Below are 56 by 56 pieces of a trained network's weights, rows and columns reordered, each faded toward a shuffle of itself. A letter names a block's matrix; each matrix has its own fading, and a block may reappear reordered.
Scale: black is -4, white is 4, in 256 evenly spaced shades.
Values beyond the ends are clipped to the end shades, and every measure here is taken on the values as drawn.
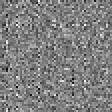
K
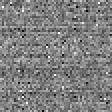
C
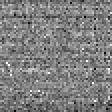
C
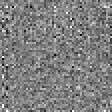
K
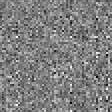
K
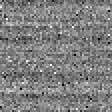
C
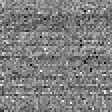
C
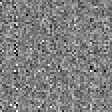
K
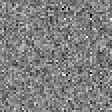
K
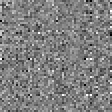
K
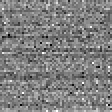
C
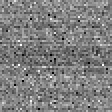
C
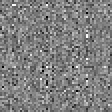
K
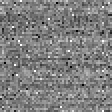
C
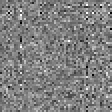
K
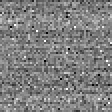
C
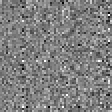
K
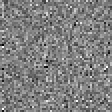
K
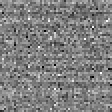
C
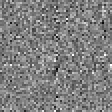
K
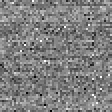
C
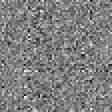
K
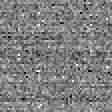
C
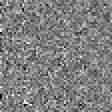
K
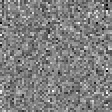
K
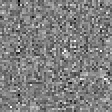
K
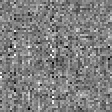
K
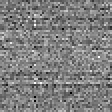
C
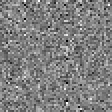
K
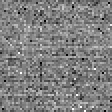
C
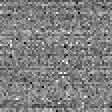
C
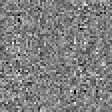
K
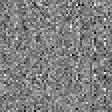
K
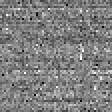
C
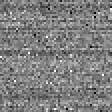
C
